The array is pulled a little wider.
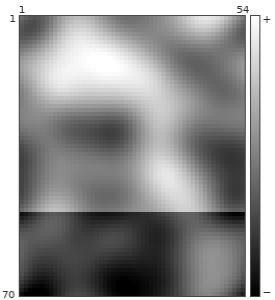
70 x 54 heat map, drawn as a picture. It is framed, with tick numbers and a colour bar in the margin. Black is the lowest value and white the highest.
Ninth with the lowest average: bottom middle. Lone odd cells: none. Seam: horizontal, 70% of the way down, the top part higher. Average level on the scale: 50%.
